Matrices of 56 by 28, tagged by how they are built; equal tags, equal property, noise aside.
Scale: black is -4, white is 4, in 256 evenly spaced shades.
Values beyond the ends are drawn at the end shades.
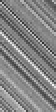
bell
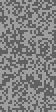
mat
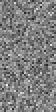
mat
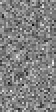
mat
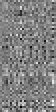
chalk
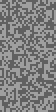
mat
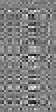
chalk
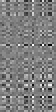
chalk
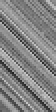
bell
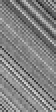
bell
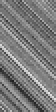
bell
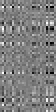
chalk
